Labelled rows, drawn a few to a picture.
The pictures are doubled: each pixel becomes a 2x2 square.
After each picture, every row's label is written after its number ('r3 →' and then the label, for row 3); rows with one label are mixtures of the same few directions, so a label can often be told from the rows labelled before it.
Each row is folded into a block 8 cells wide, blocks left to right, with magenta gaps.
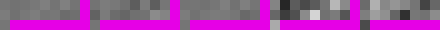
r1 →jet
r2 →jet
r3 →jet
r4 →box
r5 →box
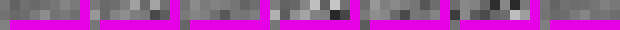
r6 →box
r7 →jet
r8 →box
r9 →jet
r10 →box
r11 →jet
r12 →box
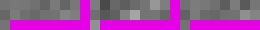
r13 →jet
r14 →box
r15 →jet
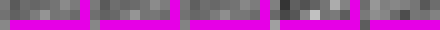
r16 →box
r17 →box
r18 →box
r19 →box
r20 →box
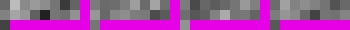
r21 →box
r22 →jet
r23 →box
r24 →box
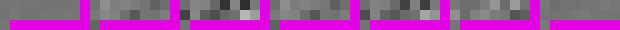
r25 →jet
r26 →box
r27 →jet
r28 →box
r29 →jet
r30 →jet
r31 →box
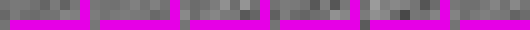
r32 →jet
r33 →jet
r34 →jet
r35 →jet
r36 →box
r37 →jet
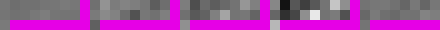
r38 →box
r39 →box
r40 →box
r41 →box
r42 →jet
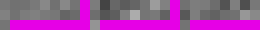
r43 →jet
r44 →box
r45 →jet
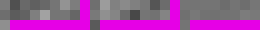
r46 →box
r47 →box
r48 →jet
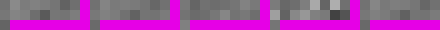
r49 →box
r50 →box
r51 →box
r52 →jet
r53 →box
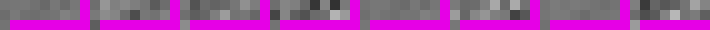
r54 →jet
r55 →box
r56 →box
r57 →jet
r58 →jet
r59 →jet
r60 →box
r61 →box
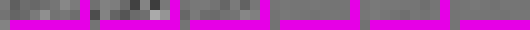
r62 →box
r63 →jet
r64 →jet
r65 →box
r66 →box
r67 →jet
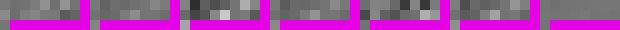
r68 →jet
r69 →box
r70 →box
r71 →box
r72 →jet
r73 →box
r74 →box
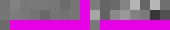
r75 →box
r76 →jet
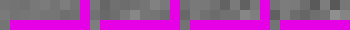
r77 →jet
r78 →box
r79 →jet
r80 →jet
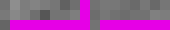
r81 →box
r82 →jet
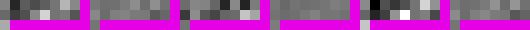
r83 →box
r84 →jet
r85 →jet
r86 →box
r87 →box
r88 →jet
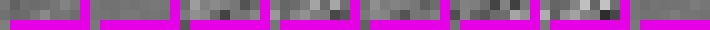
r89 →box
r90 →box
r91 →box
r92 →jet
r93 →box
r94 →jet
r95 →jet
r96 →box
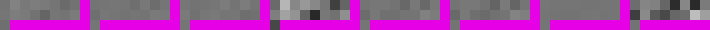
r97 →box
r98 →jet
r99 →jet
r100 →box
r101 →jet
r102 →jet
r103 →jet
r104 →jet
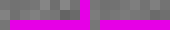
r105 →jet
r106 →jet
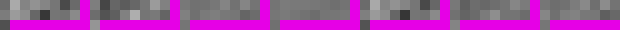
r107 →box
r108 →box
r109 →jet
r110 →box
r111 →box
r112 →box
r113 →jet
